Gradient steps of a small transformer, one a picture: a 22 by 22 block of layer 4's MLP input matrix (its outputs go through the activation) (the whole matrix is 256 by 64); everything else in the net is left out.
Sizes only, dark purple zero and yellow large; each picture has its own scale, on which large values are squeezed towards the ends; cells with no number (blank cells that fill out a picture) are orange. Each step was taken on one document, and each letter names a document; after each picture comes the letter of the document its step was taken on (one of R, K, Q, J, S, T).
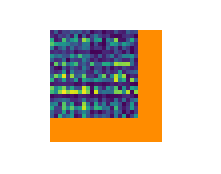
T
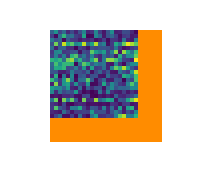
T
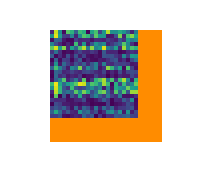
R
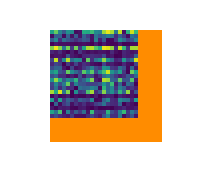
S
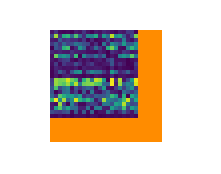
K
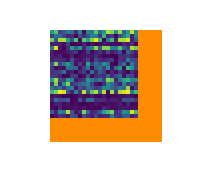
S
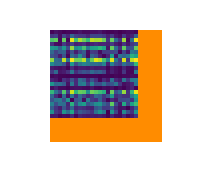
K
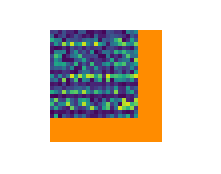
T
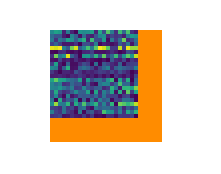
R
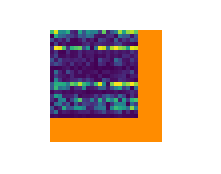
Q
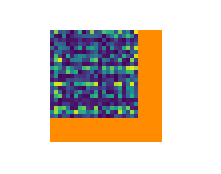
Q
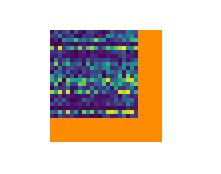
S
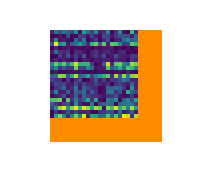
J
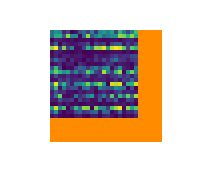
Q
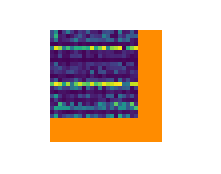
Q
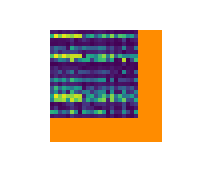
K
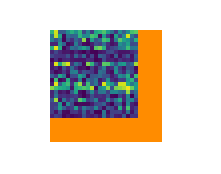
R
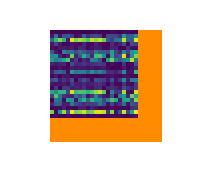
K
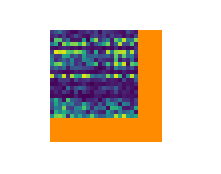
T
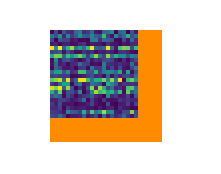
S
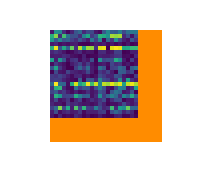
Q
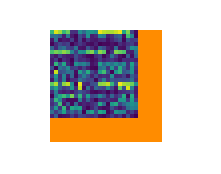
Q
